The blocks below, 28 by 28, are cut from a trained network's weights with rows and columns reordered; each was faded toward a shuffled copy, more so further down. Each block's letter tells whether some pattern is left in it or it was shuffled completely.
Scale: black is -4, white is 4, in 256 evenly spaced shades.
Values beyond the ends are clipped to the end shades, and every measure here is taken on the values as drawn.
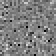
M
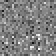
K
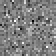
M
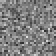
K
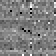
K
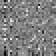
K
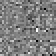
K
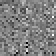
K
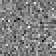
M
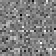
K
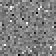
M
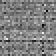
K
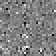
K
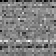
K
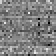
K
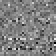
K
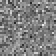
M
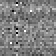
K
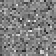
M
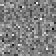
M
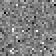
M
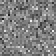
K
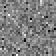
M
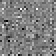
K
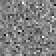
M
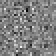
K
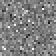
M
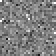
M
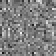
K
